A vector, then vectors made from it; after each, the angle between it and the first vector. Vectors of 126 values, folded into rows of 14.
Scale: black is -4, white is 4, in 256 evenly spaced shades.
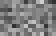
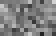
partly opposed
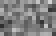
orthogonal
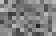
partly opposed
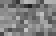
partly opposed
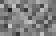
partly aligned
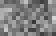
partly opposed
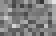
nearly opposite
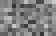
nearly opposite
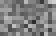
nearly opposite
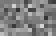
partly aligned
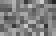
nearly parallel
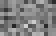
nearly parallel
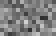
orthogonal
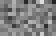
nearly parallel
